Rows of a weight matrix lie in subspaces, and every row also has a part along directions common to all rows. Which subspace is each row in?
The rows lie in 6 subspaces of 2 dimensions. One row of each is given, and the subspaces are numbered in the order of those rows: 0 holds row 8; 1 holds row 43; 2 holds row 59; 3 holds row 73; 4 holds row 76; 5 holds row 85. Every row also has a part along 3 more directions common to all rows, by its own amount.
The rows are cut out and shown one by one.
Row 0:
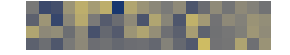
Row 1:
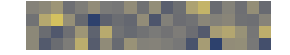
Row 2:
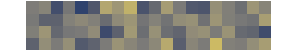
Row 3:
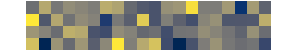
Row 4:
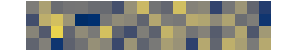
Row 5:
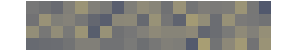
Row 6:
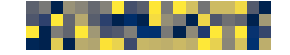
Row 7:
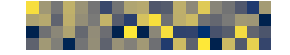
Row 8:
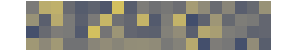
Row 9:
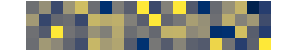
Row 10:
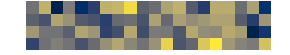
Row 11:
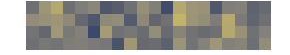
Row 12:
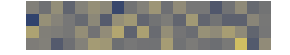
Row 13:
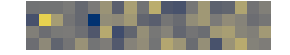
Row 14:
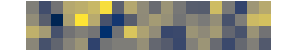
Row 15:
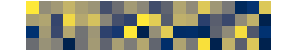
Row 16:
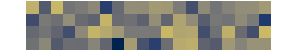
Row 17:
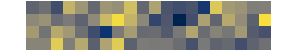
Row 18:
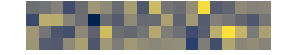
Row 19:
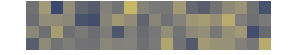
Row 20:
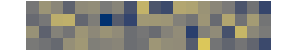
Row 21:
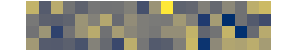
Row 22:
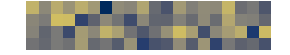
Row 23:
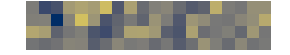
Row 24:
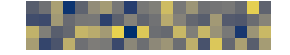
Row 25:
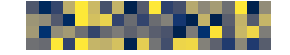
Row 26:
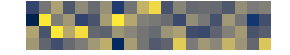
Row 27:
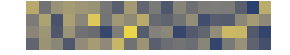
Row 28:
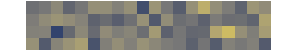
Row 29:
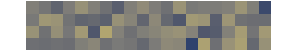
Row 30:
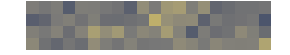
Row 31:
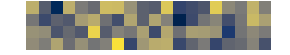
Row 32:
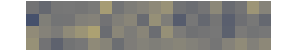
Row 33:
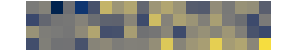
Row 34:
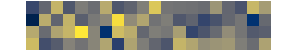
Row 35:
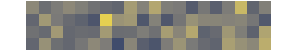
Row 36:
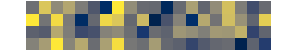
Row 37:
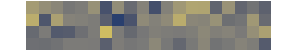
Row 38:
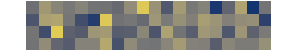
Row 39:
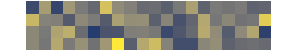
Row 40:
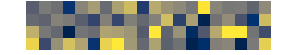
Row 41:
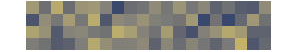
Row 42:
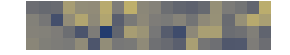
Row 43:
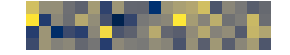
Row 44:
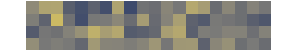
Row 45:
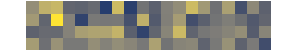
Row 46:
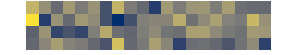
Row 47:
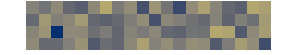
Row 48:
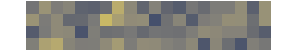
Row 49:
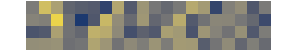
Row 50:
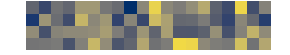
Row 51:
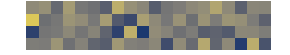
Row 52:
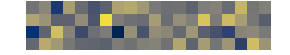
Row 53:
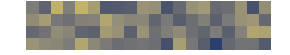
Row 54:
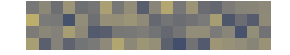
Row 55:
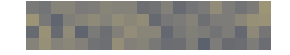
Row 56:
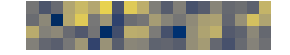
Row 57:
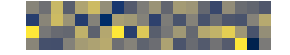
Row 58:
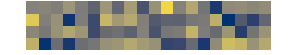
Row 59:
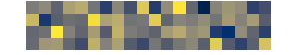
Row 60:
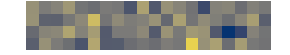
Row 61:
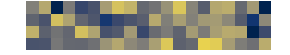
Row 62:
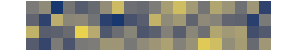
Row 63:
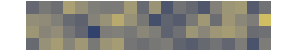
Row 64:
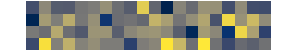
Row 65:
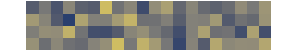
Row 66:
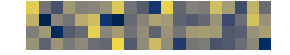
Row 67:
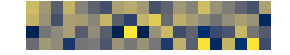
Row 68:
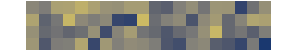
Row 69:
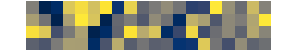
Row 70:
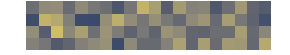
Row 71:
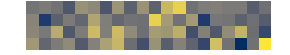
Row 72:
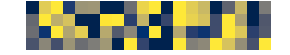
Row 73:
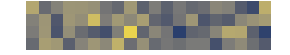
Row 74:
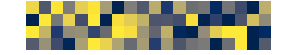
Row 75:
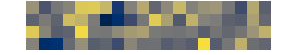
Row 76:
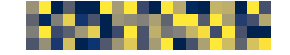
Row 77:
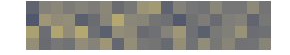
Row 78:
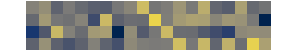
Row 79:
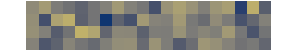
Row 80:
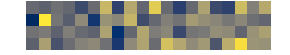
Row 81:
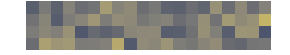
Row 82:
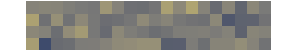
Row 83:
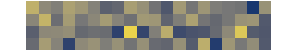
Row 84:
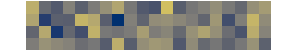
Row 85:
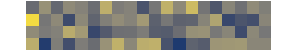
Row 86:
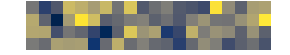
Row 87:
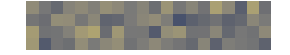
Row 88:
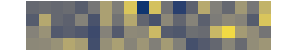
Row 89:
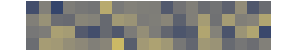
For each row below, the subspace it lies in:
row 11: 1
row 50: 4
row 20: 5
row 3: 5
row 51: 3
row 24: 3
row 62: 4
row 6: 4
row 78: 3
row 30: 2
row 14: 0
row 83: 3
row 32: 1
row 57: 3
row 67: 3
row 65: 5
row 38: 0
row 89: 5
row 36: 0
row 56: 0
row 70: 1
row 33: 4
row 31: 1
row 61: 4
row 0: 0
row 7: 3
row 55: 4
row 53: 4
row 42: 0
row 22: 5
